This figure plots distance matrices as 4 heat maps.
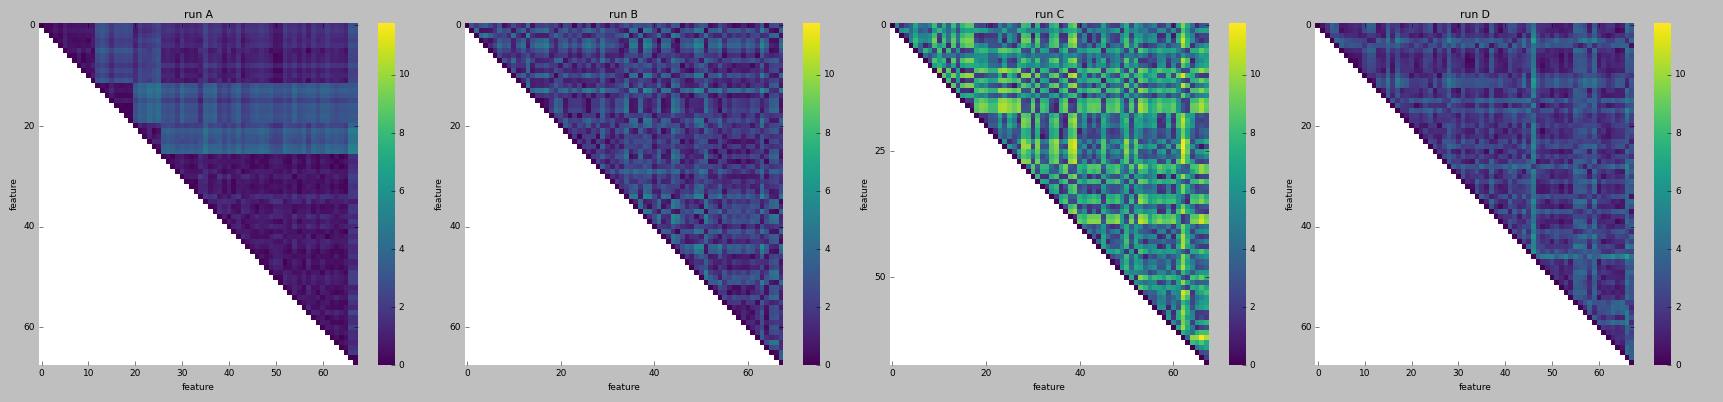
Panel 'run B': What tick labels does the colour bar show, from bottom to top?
0, 2, 4, 6, 8, 10
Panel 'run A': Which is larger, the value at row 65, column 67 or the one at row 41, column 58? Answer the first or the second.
the first
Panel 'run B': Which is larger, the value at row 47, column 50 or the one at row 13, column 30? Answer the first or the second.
the second
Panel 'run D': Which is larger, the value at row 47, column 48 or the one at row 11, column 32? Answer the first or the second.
the second
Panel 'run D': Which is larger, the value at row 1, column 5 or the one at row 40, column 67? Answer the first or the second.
the second
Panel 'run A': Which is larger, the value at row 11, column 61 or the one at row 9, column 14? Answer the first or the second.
the second
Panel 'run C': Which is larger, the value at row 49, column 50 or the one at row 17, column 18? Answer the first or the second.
the second
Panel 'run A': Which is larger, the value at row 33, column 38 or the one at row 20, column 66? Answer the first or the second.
the second
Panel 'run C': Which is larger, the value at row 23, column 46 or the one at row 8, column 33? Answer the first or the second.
the second
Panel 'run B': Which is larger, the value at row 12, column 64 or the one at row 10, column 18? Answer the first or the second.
the second
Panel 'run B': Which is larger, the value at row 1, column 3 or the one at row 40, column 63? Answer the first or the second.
the second
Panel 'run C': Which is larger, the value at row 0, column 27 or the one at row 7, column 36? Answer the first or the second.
the second
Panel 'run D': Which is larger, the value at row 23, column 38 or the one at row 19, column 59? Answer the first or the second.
the second
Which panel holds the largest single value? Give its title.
run C
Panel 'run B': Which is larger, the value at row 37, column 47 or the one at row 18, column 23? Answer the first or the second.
the first
